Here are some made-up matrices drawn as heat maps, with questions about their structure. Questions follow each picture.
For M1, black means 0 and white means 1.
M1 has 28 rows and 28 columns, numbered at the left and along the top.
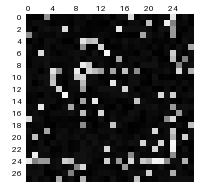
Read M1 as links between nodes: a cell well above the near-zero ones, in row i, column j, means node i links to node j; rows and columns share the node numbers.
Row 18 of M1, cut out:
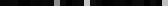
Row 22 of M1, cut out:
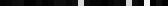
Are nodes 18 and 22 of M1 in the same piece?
no
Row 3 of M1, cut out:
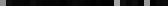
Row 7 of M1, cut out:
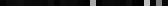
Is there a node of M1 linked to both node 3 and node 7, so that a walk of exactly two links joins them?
yes
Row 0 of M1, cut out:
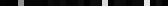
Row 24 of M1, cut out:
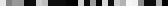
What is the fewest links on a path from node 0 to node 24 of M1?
1
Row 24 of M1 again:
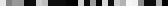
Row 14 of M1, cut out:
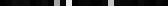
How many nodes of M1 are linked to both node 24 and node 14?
0
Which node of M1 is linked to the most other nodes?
node 24
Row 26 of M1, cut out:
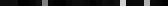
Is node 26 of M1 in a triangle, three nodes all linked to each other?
yes
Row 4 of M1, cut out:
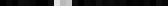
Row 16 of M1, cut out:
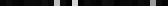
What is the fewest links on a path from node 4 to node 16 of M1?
2
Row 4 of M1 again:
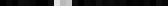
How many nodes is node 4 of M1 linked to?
3
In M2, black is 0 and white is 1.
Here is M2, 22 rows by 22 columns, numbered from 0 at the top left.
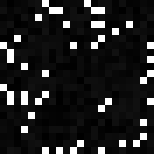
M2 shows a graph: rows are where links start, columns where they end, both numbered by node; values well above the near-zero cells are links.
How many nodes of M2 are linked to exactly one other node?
11
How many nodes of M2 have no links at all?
0
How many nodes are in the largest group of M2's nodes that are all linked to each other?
3
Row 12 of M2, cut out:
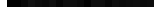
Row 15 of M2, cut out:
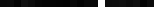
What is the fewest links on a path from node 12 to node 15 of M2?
5
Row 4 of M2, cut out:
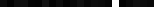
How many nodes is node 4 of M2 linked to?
1
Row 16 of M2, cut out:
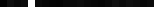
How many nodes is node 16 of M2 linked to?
1
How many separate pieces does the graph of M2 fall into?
3
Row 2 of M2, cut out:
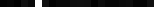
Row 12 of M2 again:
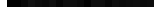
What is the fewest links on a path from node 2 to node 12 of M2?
6
